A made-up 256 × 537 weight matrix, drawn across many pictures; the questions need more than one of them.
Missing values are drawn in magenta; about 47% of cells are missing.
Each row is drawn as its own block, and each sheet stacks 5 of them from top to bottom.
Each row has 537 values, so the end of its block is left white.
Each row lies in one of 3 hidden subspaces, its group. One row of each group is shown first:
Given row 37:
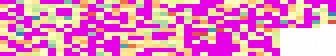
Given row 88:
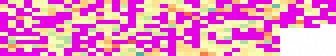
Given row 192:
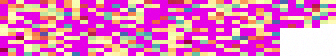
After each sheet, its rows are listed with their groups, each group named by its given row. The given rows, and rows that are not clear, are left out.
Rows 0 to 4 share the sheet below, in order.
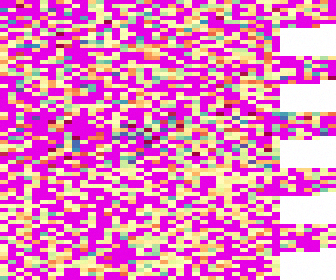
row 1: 37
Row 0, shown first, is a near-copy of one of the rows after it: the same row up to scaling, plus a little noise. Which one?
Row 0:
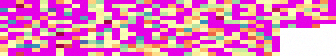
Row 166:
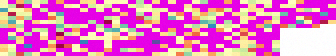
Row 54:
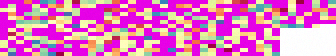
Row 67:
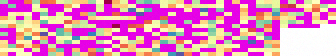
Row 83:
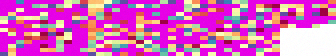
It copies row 166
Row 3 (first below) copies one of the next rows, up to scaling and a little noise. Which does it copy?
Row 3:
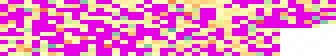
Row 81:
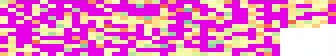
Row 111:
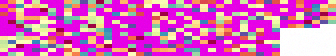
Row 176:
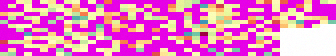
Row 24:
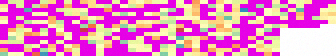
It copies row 111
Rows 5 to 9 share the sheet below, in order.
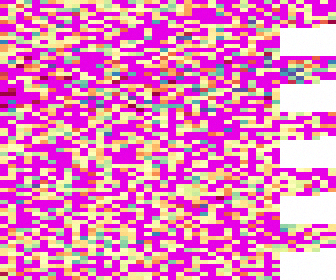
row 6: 88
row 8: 37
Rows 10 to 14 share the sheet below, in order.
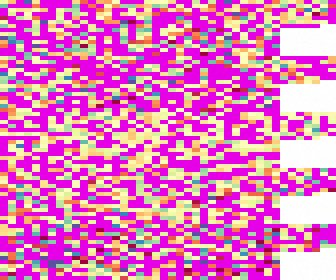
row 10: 88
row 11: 88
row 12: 37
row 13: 37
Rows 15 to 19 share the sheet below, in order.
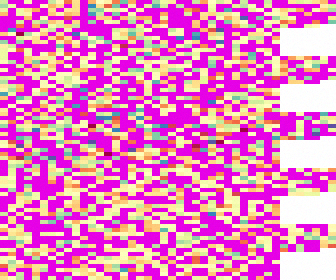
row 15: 37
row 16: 88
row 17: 37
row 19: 37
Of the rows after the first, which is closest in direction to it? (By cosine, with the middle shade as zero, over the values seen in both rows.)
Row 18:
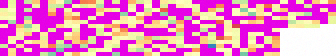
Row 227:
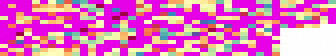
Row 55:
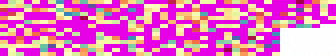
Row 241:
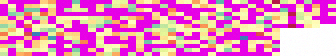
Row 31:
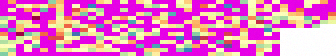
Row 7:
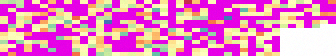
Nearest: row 7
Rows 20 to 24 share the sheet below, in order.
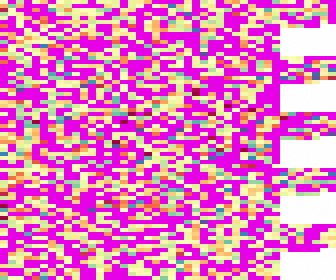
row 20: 88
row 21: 37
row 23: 88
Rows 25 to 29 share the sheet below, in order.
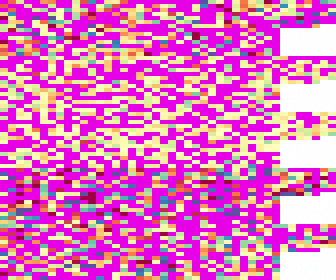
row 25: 37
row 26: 37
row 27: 37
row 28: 37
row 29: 88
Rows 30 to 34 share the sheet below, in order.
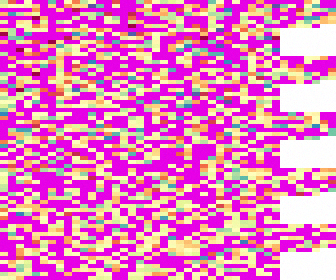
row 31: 37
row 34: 37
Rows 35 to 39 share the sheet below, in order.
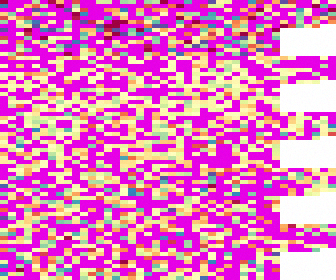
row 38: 88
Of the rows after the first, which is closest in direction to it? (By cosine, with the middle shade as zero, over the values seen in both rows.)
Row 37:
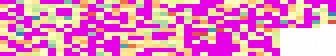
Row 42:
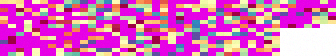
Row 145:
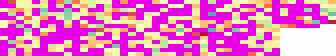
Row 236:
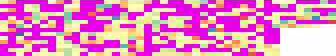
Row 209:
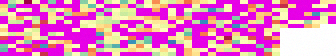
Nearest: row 236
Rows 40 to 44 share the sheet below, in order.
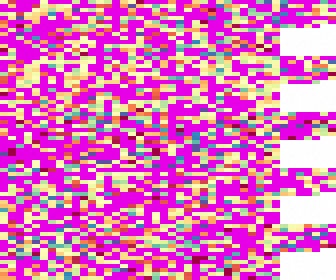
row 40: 88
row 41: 88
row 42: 88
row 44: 37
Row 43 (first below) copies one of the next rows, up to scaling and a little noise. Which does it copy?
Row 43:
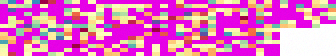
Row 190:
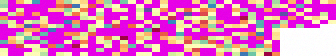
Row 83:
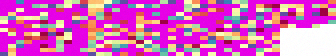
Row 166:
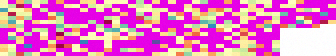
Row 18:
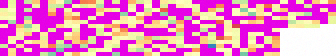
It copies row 190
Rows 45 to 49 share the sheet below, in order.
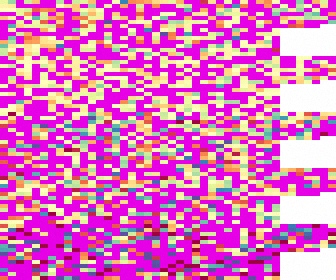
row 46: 37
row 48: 88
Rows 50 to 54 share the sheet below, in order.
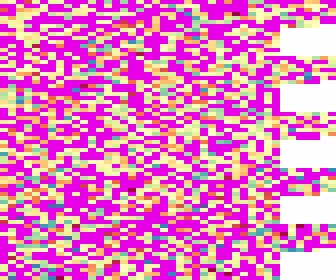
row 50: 88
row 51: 37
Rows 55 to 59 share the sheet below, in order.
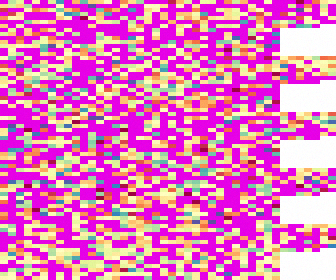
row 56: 88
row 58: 37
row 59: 37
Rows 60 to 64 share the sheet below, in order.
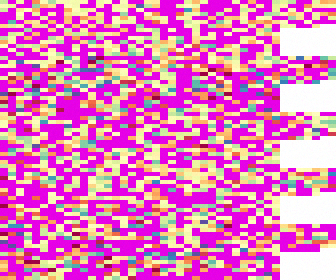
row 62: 37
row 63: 88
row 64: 88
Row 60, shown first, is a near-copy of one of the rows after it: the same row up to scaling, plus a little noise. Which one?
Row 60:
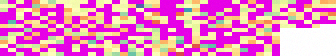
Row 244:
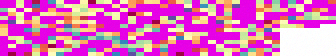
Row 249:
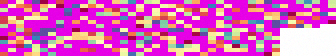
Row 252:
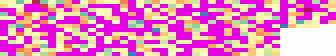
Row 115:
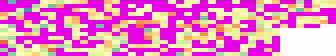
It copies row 244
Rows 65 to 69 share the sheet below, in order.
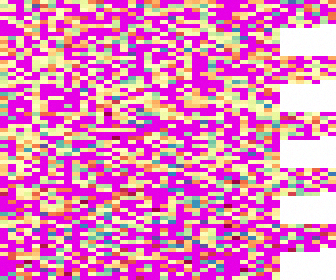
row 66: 88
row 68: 88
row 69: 88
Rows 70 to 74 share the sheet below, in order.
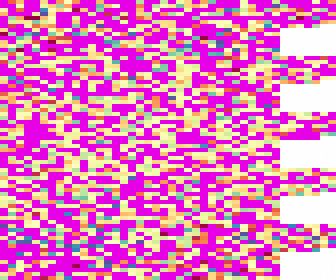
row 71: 88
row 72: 37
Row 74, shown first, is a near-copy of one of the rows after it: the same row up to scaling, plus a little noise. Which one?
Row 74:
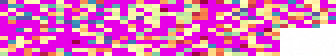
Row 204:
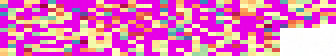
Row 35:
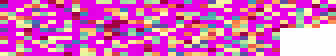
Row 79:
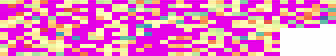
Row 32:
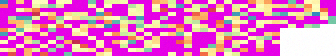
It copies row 32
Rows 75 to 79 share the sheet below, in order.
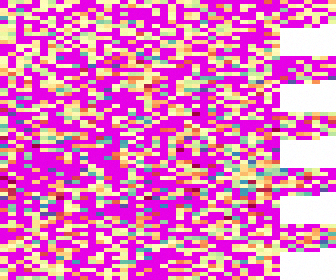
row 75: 88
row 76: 37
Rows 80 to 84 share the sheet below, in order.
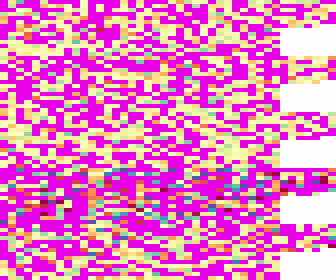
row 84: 37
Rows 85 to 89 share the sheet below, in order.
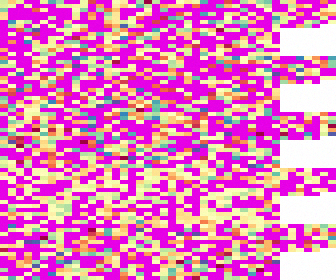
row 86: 88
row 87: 37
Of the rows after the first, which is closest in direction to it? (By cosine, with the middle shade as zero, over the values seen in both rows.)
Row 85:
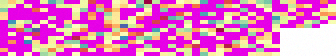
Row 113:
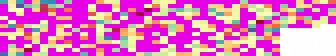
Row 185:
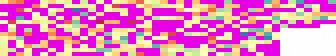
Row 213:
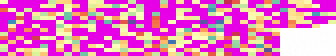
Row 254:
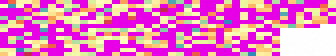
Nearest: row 113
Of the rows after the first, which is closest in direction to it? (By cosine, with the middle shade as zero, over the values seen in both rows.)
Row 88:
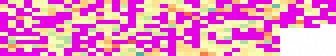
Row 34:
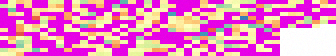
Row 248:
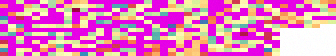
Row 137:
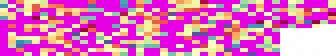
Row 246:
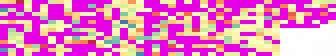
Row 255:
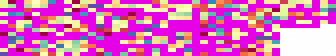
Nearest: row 248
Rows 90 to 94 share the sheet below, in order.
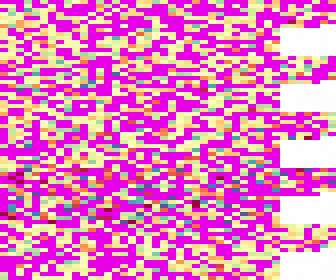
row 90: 192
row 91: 37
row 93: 88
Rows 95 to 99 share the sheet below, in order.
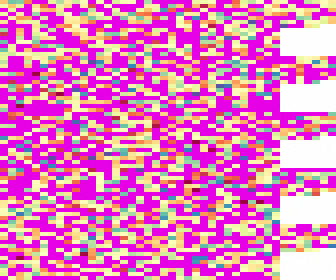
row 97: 88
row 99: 37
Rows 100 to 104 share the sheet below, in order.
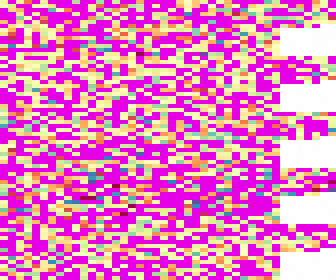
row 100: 88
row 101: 37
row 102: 192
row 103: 37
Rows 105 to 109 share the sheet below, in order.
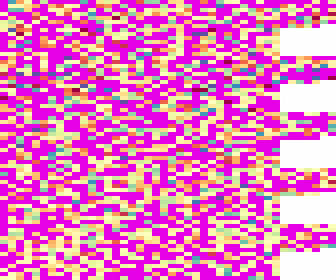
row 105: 37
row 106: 37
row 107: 37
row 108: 37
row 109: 37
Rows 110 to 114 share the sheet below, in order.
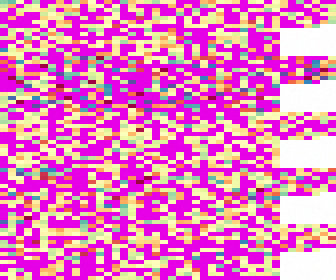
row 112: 192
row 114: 37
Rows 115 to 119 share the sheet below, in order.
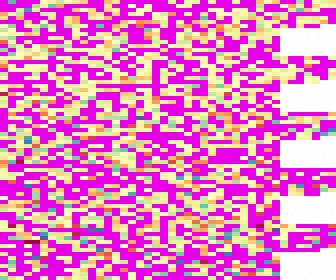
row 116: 88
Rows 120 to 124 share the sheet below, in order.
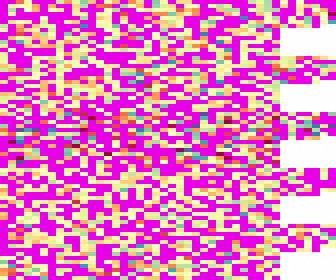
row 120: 37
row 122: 37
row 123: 88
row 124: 88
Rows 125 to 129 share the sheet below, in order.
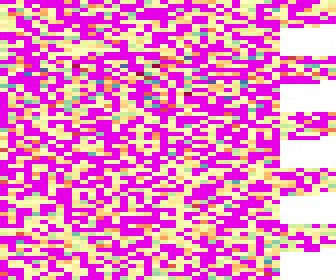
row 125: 37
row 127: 88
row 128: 88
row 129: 88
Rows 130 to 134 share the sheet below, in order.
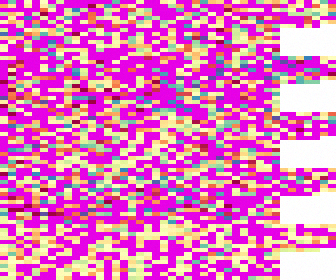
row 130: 37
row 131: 88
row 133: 88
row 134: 37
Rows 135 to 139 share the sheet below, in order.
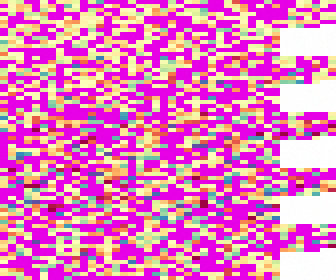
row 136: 192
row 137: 37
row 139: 37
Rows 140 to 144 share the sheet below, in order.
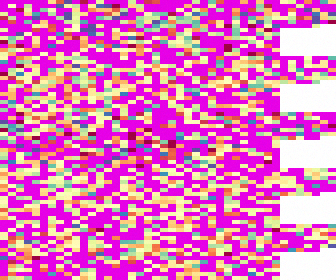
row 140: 37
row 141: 88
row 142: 88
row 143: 37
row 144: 37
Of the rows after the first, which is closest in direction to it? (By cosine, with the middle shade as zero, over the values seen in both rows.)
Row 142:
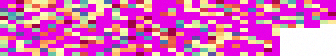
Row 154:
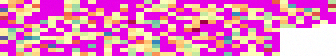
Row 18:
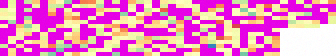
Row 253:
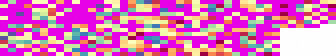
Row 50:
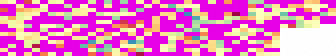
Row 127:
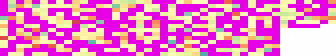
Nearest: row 154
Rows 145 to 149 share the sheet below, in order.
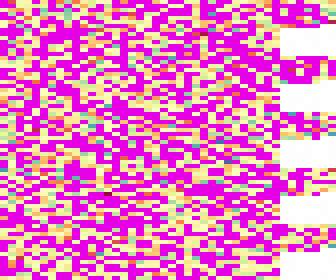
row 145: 37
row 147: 37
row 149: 37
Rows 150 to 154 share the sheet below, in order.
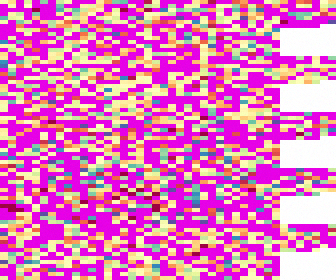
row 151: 88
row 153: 88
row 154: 88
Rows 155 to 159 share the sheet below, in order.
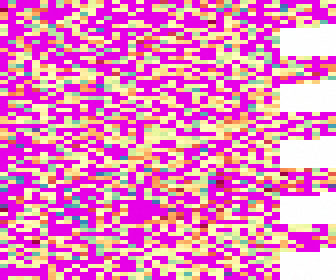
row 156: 37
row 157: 37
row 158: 88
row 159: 37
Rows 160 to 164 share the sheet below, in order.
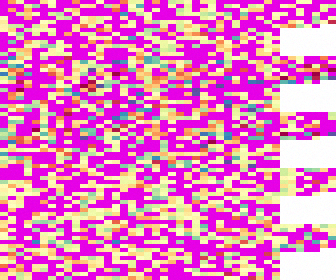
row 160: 37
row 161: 37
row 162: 37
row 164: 37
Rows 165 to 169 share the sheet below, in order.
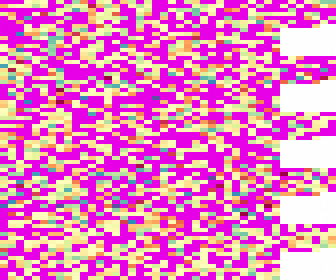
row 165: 37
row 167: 88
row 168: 88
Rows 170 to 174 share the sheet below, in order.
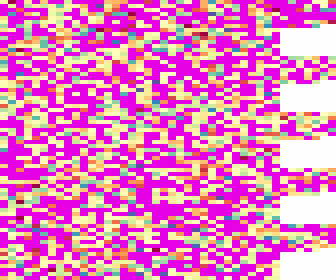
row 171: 88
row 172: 88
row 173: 37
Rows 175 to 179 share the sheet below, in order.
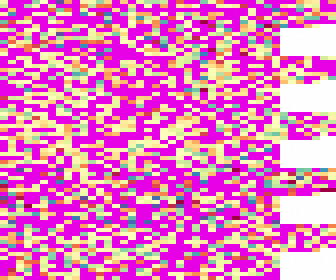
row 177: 88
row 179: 88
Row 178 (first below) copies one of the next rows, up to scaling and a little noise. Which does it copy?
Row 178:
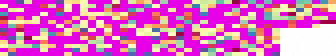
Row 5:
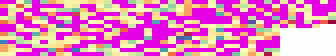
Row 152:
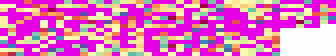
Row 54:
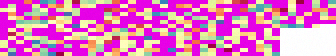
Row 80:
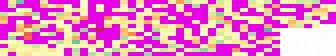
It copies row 80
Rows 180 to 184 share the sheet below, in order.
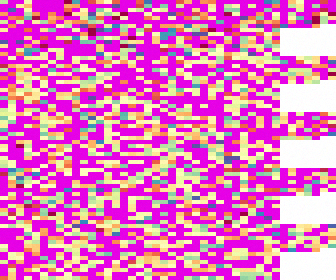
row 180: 37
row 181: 88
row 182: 37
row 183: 88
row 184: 37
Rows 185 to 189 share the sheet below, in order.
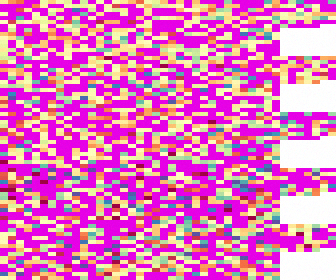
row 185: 88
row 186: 88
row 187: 88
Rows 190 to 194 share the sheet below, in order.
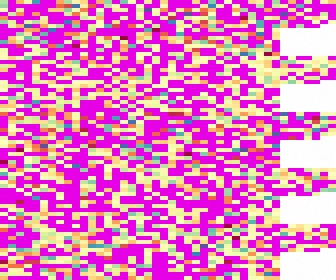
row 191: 88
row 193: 37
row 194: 88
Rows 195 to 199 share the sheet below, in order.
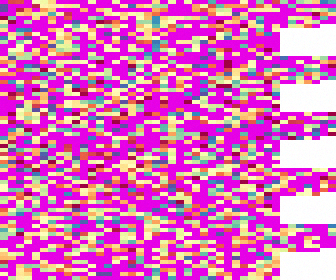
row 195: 88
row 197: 37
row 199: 88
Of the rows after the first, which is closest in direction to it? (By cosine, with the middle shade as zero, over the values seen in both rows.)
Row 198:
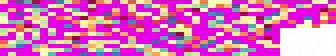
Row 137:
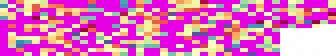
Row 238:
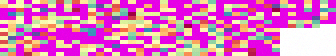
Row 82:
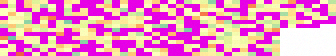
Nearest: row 137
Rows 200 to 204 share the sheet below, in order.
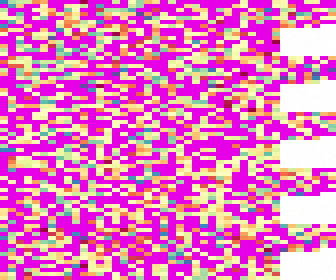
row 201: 37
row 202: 88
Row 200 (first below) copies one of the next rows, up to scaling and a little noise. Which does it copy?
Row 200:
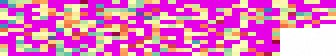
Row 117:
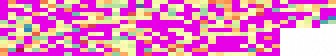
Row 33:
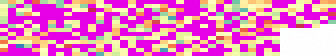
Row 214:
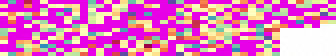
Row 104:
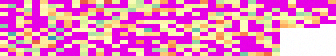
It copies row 104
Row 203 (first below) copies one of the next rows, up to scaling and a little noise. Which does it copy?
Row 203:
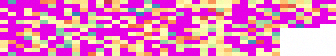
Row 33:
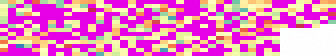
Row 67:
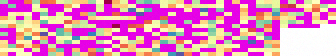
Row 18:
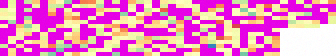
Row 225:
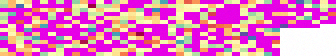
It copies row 67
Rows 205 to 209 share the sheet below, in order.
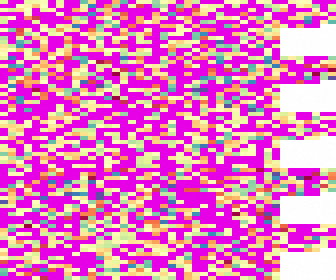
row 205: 37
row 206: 37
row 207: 37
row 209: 88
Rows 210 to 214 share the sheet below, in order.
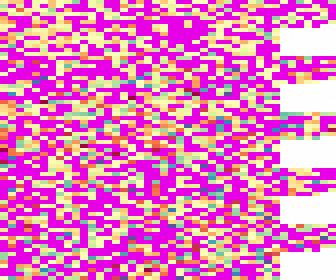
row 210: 88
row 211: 88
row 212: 88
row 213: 88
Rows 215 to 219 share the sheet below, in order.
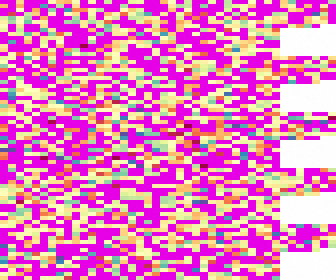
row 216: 88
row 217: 88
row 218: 37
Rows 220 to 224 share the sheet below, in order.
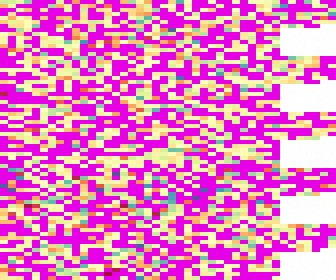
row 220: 88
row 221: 88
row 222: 37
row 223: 88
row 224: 88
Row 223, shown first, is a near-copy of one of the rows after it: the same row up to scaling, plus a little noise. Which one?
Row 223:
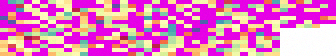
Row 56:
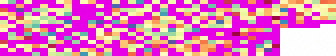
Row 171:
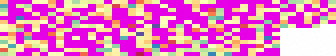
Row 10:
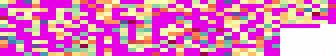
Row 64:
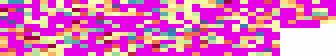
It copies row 64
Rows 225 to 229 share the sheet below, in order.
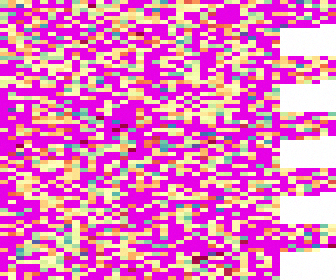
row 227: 37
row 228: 37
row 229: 37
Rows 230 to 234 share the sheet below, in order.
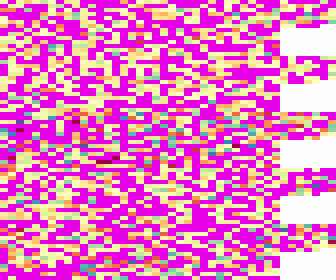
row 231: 88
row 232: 88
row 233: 37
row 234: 88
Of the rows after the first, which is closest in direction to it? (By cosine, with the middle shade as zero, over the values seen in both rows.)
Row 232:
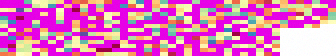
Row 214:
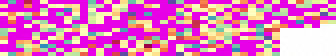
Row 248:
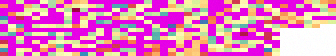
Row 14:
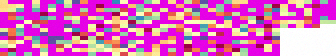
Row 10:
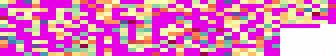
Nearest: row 248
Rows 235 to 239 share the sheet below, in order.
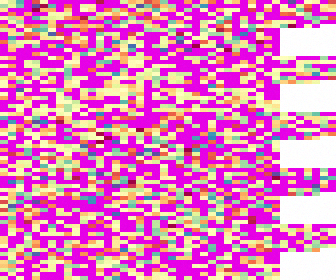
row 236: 37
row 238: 37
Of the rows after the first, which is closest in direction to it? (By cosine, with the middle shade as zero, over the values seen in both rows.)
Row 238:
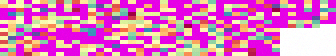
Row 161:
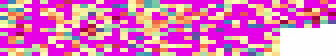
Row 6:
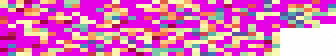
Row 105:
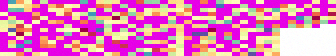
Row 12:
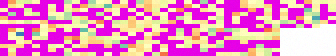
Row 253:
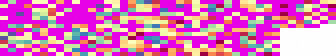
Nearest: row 12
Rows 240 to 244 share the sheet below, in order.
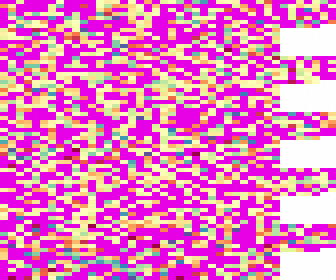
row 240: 37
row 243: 37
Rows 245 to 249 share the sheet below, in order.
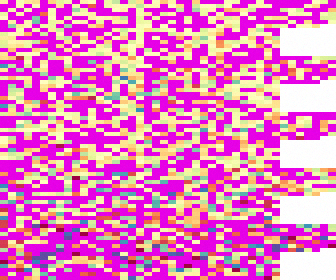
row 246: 88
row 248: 88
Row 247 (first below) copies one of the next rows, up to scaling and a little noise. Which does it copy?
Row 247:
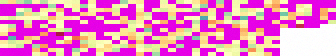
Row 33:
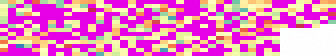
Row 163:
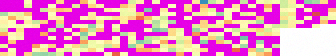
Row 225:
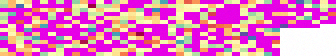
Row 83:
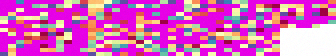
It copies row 83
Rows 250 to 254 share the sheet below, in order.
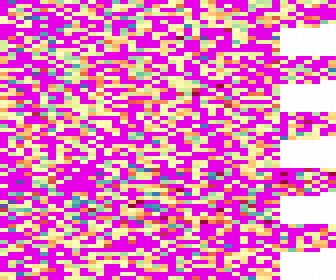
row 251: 37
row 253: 88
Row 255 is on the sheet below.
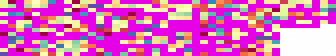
